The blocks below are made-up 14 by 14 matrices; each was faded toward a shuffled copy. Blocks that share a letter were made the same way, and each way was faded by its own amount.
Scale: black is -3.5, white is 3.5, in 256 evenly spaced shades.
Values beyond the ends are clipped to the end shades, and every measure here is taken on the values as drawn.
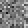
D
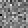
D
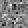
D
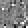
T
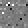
T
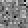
T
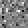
T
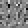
D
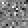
T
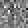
D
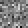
D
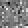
T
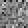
D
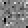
T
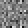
D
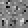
T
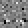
T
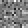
D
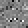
T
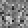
D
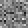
D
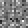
D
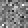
D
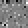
T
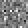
D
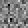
D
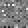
T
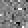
T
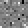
T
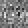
D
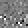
T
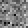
D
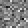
D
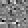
D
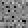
T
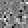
T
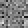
D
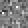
T
